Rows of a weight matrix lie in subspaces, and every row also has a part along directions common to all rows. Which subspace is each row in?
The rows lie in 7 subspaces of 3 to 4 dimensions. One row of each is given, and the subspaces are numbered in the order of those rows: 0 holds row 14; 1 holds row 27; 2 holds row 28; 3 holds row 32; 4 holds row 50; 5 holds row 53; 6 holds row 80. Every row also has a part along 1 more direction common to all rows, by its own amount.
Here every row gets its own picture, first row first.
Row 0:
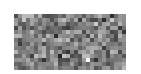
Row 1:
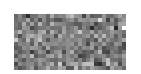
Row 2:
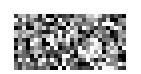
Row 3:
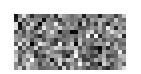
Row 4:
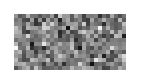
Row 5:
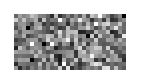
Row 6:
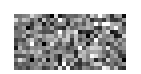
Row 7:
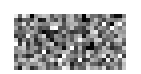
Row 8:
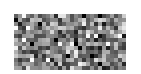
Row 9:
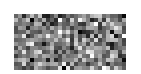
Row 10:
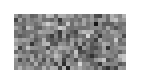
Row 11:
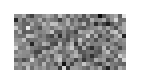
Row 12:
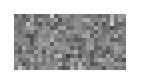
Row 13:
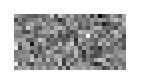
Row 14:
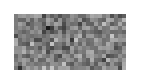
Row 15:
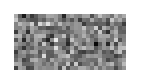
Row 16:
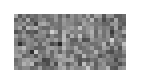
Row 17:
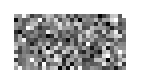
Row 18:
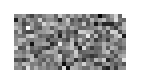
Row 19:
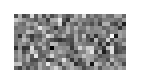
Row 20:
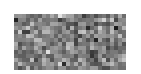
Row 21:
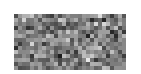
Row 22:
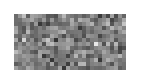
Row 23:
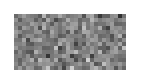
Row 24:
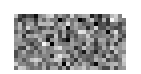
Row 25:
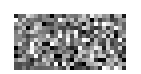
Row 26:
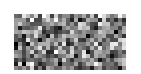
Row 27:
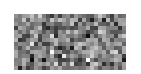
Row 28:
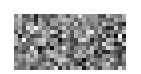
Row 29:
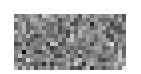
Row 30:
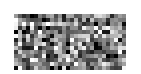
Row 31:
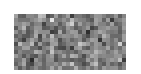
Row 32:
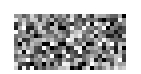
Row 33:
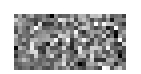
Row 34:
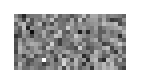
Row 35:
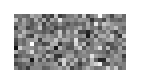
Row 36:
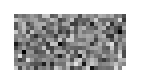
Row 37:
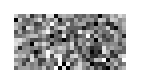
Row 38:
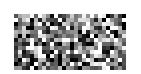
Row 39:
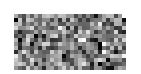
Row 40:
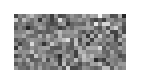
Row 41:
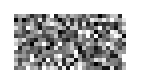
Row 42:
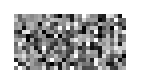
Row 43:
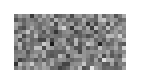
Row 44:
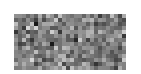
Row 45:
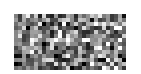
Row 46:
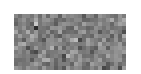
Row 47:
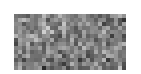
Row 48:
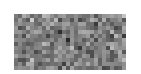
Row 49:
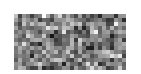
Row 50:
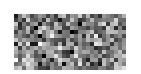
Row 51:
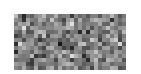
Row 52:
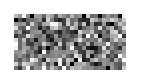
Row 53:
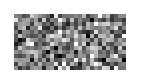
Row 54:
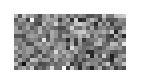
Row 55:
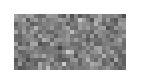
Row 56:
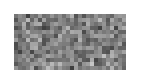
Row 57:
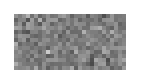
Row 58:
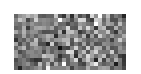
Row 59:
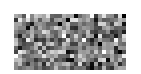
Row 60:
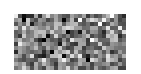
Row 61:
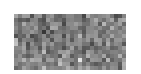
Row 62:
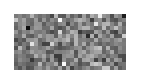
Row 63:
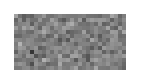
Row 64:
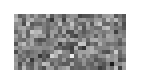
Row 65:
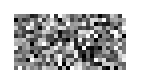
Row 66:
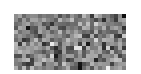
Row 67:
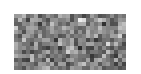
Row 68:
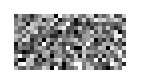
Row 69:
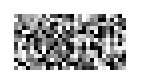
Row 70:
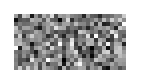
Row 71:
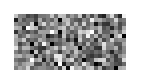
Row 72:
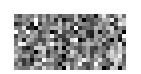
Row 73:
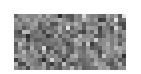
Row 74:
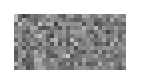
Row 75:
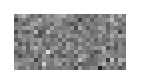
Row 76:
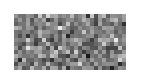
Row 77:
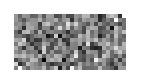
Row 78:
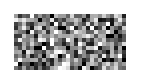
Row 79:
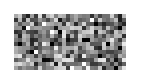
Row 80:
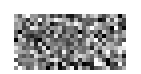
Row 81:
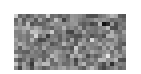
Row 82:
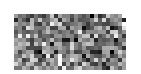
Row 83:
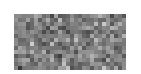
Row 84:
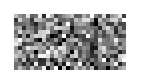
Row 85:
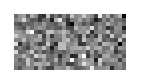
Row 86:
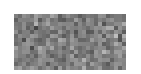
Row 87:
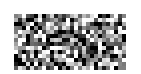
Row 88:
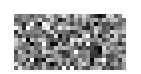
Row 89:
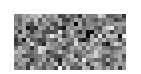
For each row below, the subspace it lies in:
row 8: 4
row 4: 6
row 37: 5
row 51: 1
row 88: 6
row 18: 0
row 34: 1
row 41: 0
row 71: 2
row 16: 2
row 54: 3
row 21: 1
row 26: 3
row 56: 6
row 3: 4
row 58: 4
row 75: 6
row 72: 2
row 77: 6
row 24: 4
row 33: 2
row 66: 3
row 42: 6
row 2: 5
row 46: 2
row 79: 2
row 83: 0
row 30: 4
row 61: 0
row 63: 1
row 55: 4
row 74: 4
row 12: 0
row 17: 6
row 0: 1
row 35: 5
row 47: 0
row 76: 5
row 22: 4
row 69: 6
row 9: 3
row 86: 2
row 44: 2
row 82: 5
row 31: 1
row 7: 0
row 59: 5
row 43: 3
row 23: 5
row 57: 6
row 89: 2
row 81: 1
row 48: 3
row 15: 4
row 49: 0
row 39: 5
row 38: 5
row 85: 1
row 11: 0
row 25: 2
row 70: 2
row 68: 3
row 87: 5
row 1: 6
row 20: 6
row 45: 2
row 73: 6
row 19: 2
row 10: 5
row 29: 3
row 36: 3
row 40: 1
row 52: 0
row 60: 1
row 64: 1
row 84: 5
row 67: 4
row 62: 4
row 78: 3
